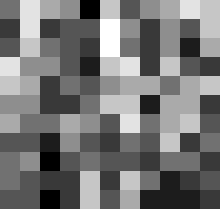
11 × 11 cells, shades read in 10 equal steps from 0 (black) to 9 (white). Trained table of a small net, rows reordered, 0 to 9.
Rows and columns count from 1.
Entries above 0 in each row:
10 11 11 11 11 11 11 11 10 11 10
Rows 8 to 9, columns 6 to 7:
2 4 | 3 3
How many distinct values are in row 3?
8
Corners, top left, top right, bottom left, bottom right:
4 7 3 2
